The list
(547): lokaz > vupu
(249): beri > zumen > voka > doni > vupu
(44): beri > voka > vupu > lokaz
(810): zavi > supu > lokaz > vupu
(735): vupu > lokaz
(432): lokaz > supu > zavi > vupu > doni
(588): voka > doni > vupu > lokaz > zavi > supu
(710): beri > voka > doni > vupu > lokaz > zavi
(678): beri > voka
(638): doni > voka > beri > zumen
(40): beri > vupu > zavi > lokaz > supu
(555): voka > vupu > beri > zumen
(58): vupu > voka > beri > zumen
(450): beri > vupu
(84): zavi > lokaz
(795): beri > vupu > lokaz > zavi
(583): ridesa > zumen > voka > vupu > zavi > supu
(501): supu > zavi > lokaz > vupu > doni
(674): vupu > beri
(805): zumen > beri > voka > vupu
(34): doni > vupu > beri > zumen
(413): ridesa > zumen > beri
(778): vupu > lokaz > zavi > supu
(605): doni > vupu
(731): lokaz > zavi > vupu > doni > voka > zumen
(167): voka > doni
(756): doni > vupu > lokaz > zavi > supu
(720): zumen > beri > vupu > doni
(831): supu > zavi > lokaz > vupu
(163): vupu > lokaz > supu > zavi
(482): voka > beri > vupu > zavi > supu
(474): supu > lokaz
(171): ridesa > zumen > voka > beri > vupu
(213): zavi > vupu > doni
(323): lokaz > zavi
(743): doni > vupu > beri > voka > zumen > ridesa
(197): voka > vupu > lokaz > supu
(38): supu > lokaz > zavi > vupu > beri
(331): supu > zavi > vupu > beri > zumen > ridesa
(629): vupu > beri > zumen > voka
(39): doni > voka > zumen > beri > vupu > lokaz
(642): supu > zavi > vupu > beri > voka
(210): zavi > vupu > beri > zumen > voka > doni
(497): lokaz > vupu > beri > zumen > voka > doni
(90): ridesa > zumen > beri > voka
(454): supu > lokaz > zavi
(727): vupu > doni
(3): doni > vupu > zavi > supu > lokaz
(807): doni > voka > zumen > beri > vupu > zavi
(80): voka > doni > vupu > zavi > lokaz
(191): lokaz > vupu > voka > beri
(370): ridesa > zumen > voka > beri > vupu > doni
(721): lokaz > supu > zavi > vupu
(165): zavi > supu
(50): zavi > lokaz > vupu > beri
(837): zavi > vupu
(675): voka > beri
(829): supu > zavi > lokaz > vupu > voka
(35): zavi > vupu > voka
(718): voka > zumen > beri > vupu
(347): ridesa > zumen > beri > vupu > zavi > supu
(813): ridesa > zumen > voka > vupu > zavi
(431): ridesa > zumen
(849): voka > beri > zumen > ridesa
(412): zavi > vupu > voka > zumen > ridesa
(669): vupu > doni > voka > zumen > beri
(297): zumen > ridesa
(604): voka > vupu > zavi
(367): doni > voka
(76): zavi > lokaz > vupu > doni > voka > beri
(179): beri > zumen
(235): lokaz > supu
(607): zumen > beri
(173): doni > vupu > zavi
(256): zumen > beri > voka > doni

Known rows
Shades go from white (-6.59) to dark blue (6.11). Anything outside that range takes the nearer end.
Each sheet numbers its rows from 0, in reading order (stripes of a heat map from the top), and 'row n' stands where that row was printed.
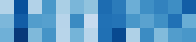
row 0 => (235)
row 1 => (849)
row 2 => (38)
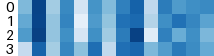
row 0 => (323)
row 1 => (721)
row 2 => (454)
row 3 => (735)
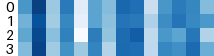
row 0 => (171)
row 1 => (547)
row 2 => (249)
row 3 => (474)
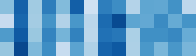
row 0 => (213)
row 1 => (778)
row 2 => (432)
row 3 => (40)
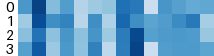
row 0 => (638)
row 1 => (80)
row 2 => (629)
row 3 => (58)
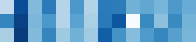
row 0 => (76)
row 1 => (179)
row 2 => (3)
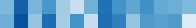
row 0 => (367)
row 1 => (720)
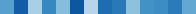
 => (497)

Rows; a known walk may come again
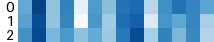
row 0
(721)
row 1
(450)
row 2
(642)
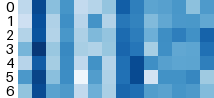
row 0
(756)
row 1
(165)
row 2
(235)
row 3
(413)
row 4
(669)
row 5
(831)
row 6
(482)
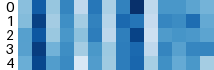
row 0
(163)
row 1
(474)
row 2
(58)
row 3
(731)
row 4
(604)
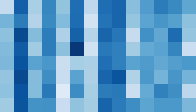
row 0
(735)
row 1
(727)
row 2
(44)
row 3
(210)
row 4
(675)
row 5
(40)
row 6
(810)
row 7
(588)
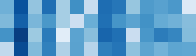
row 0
(720)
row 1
(367)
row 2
(171)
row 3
(50)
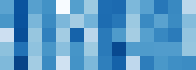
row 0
(718)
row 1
(90)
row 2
(84)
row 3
(629)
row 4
(323)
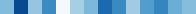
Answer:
(605)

